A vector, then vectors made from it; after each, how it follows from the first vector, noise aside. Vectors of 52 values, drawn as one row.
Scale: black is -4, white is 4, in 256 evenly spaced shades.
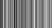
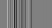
partly zeroed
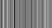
partly zeroed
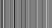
partly zeroed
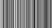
negated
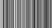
negated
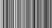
negated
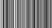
negated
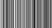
negated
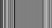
partly zeroed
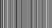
partly zeroed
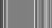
partly zeroed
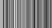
negated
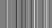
partly zeroed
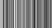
negated
